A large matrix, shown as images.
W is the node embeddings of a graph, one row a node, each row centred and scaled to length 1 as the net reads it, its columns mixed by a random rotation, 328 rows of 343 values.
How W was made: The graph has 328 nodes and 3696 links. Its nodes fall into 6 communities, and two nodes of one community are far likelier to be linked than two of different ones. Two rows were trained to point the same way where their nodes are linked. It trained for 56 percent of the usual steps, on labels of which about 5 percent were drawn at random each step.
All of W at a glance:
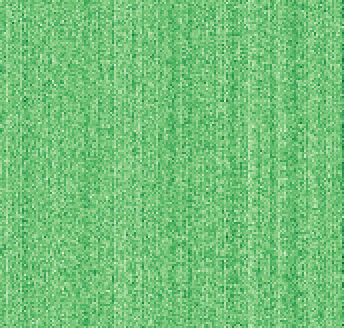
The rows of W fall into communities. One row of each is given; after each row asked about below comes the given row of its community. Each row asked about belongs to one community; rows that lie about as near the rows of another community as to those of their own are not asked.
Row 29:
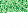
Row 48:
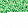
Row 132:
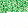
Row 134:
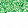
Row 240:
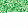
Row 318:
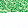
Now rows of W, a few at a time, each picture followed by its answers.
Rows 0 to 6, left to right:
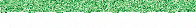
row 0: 29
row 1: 48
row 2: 29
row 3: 134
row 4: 132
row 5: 240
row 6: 318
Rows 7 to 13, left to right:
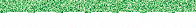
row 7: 48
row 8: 240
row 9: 134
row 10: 29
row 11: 132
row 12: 318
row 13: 134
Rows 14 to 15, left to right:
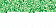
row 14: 134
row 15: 132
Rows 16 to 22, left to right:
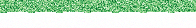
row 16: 29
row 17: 318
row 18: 132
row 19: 240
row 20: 318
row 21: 48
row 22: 318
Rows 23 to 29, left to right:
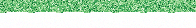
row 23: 132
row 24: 134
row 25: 134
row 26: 132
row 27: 48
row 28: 134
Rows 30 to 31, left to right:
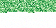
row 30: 134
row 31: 132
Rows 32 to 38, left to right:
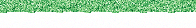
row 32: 240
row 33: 240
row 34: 240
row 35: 240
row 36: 318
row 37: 132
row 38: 240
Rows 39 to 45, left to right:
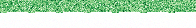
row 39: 134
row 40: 48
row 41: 132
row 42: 240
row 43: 132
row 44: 29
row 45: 48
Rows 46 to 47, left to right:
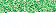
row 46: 134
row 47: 318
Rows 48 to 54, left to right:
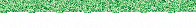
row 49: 29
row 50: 240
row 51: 48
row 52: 29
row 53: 48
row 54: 240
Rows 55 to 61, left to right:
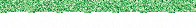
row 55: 134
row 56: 134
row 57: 132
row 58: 318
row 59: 134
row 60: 29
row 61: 29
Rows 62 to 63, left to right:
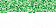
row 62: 29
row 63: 29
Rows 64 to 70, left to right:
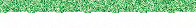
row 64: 240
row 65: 48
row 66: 134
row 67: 318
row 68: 240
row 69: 48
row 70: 132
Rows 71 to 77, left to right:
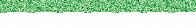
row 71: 134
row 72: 318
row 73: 48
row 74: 48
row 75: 240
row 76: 48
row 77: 240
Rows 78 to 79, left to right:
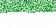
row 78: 240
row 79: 318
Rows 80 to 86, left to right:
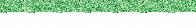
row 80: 134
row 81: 29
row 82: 134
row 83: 240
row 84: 132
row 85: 132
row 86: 240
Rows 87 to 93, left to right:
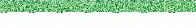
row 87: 48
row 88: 134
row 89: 132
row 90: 48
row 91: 29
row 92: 134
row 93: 29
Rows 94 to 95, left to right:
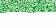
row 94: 132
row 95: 134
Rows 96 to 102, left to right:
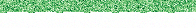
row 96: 240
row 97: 29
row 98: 48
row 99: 132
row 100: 48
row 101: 48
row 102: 134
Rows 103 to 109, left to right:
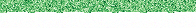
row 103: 240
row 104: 318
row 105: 29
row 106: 134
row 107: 132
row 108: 240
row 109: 132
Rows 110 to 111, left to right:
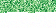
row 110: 134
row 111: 240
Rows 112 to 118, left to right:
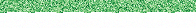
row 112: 132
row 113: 318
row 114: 29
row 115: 318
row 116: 240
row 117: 318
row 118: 318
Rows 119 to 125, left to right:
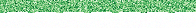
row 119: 29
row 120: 318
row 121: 134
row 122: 240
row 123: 318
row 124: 29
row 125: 29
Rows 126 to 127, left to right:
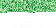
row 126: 48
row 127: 29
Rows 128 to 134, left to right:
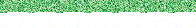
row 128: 318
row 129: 48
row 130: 318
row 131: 318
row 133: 134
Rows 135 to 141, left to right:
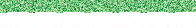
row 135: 240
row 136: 29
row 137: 48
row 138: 132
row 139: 48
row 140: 29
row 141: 134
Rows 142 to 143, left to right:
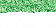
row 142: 29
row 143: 318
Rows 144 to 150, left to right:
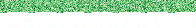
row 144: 318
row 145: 29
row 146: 48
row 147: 29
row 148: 240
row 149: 134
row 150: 132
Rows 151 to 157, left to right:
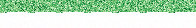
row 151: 134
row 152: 29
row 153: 132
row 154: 132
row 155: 134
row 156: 132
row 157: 29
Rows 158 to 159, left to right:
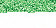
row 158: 240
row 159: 48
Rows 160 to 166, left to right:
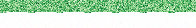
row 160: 132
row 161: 240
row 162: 134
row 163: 29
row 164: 29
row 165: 132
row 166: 29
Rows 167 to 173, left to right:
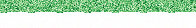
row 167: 29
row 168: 318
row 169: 29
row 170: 134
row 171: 48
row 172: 29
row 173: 48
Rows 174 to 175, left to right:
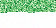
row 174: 29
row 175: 132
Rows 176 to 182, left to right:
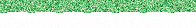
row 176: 29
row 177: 132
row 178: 318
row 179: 318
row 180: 29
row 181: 240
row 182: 318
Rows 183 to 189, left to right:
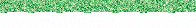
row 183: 134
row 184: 318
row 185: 132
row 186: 29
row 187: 48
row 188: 132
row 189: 134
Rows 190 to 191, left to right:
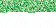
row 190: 240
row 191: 318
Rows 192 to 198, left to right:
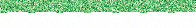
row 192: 29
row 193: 29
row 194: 48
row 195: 318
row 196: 29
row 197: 240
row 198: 132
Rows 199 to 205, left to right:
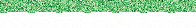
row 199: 29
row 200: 318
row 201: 132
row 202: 48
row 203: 134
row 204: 29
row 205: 132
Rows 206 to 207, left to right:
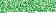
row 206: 318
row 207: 132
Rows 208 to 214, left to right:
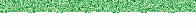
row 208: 48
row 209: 134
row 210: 48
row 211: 48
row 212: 29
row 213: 132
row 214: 318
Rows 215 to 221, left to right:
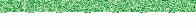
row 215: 134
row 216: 134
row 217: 318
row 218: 132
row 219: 48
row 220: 48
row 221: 48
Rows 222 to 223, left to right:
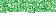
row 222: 132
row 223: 29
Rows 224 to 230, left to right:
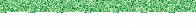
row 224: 132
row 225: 240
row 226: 29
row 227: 48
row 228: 134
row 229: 29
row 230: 29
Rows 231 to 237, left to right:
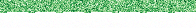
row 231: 318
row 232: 48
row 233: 240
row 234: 132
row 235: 240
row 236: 132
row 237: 132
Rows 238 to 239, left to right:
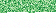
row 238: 48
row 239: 318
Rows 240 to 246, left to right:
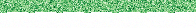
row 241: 48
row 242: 48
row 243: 29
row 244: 29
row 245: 134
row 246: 29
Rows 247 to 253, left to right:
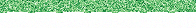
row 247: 132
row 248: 240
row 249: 132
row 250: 318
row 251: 240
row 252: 318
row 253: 318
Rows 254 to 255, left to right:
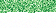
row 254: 318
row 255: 240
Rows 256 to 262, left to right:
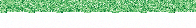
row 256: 29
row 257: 48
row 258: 134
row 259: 240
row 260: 318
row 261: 132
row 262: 29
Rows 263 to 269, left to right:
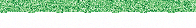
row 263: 48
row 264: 48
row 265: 29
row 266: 48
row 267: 48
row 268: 48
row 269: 134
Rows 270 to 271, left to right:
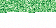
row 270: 132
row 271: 29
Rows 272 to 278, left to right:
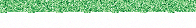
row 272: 29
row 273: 134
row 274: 134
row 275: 132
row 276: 132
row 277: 240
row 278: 132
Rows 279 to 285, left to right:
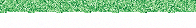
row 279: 132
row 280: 132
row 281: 134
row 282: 240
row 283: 240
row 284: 134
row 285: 48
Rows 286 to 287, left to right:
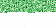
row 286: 48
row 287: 132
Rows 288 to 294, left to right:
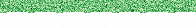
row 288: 318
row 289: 132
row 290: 29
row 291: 48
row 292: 318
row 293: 48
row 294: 240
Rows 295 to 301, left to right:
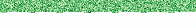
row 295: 240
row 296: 240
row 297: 48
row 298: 134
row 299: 132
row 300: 134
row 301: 132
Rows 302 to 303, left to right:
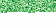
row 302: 48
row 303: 48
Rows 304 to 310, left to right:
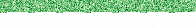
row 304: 134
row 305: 132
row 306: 48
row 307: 29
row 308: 240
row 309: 240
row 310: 134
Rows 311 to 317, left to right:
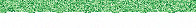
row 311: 132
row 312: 29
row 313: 240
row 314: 48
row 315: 318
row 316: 134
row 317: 48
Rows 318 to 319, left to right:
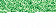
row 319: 318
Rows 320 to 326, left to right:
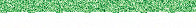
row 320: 240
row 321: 29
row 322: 132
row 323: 240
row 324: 29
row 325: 29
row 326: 318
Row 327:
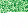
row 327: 48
